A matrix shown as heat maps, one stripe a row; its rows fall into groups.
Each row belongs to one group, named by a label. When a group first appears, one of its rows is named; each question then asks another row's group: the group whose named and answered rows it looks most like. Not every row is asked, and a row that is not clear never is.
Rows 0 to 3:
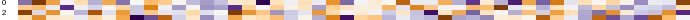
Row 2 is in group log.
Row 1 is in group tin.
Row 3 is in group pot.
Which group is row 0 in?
pot
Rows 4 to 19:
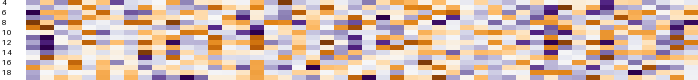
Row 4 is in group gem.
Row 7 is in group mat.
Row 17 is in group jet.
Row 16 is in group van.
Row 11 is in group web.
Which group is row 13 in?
web
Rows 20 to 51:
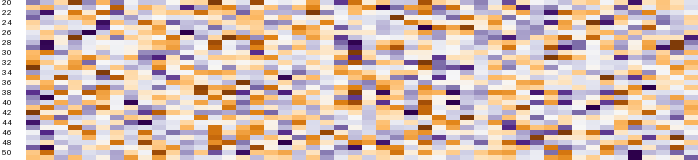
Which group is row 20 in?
van
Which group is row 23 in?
gem
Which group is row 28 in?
web
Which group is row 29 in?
web
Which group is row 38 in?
mat
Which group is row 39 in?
web
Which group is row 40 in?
mat
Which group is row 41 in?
jet
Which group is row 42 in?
jet
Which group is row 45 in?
van
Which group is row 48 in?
mat
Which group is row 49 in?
web
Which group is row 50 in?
tin
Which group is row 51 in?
tin
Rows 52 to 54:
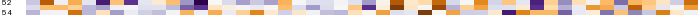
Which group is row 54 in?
van
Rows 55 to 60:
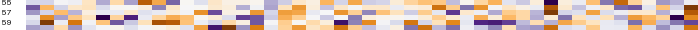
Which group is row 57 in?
mat
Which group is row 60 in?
mat
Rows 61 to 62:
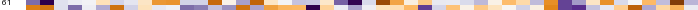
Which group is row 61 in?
web
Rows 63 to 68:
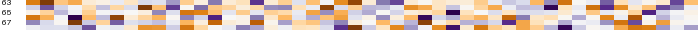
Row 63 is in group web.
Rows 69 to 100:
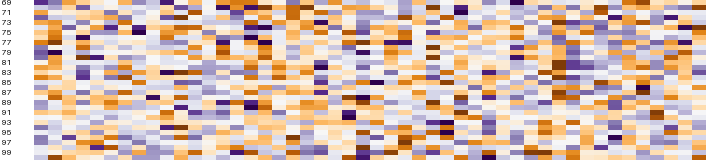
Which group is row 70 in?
mat
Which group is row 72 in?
gem
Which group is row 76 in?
tin
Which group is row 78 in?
van
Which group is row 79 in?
web
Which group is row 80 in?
van
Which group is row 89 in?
mat
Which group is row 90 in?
mat
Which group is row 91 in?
jet
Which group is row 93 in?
log
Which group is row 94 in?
gem
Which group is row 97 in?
gem
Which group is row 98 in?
jet
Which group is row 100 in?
pot
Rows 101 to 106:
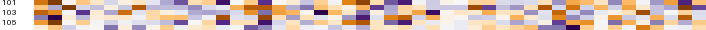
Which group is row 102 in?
log
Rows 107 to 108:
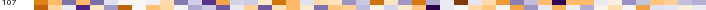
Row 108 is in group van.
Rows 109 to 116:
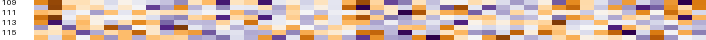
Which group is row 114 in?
gem
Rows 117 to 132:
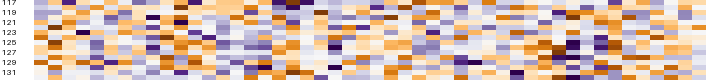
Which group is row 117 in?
gem
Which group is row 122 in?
pot
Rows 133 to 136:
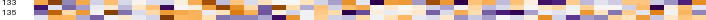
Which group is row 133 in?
jet
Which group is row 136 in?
pot
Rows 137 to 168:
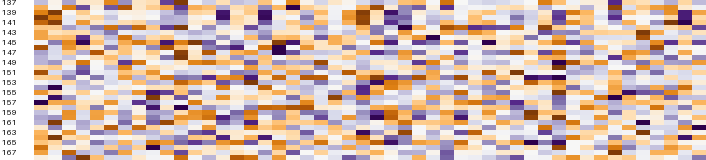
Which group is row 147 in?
mat
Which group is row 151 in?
tin
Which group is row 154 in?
web
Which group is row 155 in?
pot
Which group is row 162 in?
log
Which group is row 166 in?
pot
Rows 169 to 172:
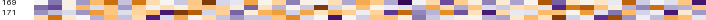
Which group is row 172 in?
pot
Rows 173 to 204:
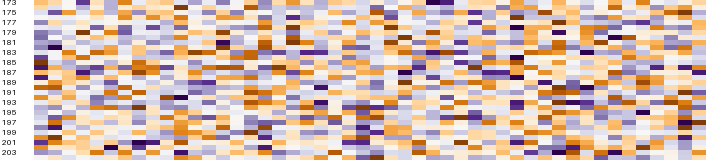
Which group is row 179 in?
van
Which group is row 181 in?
mat
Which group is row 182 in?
web
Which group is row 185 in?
tin
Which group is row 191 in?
log
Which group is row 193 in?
van
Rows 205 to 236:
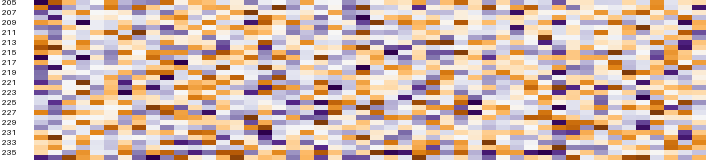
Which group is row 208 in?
web
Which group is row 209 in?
tin
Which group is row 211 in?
log
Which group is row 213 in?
jet
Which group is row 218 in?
web
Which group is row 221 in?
van
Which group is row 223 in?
van
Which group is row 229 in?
van
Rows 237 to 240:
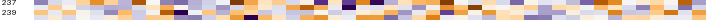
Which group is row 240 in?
mat
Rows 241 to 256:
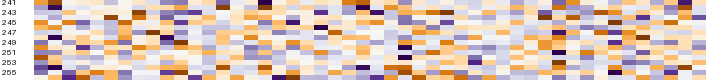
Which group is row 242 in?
web
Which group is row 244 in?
log
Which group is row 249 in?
gem
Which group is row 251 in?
van
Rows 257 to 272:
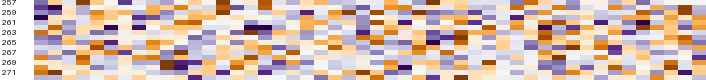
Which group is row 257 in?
van
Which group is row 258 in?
web
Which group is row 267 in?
gem
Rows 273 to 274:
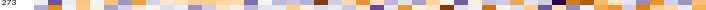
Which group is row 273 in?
van
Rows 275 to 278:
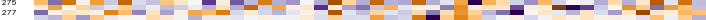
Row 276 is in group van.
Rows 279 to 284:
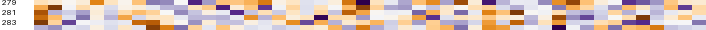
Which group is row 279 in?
pot
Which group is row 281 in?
tin
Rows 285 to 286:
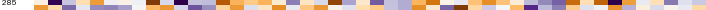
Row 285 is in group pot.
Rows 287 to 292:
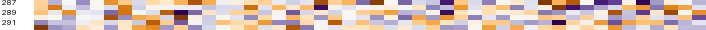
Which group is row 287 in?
log
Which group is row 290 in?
gem
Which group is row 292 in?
tin
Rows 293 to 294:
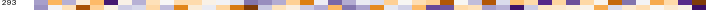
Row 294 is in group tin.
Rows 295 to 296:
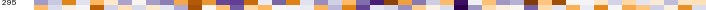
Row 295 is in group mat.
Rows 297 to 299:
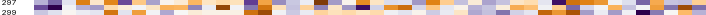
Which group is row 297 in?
van
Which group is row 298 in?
web
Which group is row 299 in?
log
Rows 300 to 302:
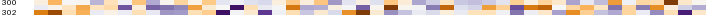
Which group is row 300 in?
pot
